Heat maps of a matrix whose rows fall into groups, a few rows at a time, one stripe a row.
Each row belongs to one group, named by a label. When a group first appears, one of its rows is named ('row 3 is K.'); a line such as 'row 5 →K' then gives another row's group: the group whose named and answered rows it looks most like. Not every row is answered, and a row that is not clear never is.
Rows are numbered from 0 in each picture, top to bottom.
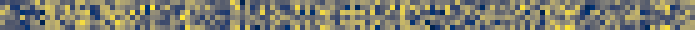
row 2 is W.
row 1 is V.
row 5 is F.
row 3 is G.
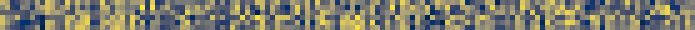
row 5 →W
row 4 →W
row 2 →F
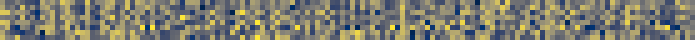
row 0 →G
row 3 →G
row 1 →G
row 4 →V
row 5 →V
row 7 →W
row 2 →V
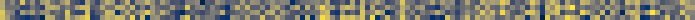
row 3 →W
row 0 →G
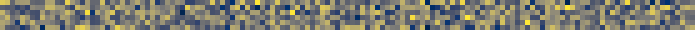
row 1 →F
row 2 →G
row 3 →V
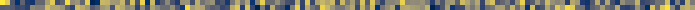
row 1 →F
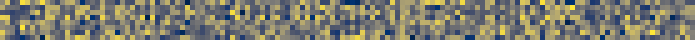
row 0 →V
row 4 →V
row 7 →W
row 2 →F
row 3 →V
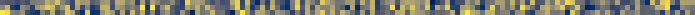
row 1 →V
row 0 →F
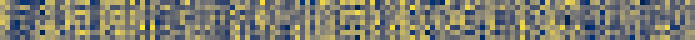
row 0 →W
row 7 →F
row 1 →V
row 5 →V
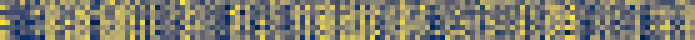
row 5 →F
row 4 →W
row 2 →F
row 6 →W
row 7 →W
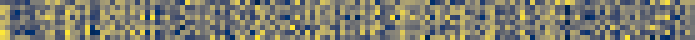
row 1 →W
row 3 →V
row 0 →F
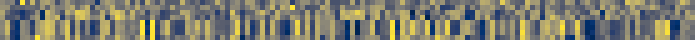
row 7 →V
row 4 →V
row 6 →V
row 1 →G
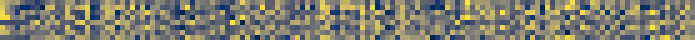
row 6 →W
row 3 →W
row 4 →F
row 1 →W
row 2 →G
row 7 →F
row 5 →G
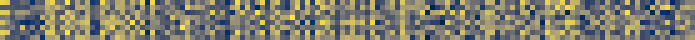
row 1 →F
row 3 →G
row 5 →G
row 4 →W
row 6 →V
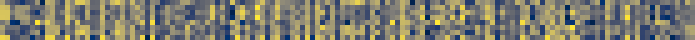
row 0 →W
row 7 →V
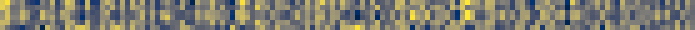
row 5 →W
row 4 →W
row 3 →V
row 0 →W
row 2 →V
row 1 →W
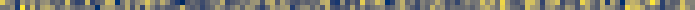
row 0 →G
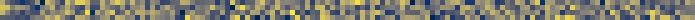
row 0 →W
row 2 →G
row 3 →F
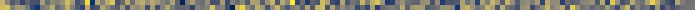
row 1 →V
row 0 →G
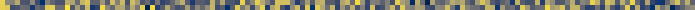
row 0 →W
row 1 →V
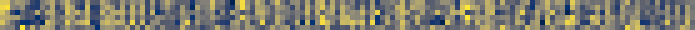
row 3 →W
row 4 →W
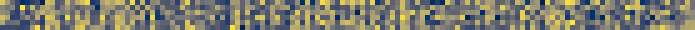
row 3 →V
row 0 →W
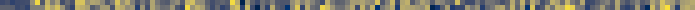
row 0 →F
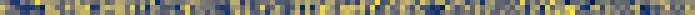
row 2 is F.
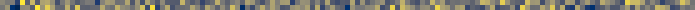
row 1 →V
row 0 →G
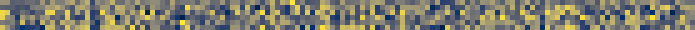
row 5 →W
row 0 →G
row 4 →G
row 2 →V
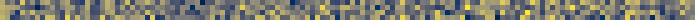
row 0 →G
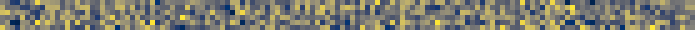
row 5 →G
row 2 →V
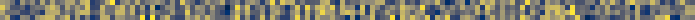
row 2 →F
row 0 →G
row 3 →V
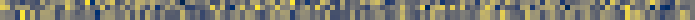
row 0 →G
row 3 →G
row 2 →G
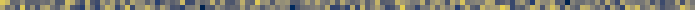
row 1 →G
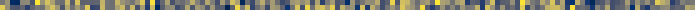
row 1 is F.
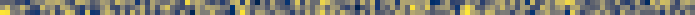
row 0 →F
